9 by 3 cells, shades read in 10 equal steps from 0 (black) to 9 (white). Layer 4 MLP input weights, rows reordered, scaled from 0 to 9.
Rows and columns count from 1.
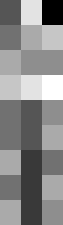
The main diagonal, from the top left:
3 6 5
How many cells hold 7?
2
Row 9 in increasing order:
2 5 6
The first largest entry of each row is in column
2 3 1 3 3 3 1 3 1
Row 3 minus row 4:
-1 -3 -4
